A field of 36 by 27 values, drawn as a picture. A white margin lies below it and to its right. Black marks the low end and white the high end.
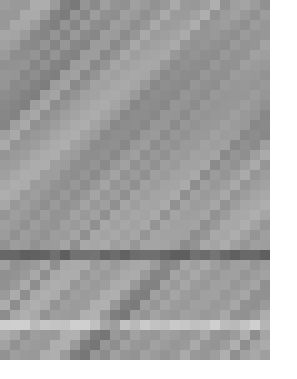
Rows 26 and 33 differ from the rows beside them. A few values lie far out on both sides of the bulk. Overall the values sit about 60% of the way up the scale.
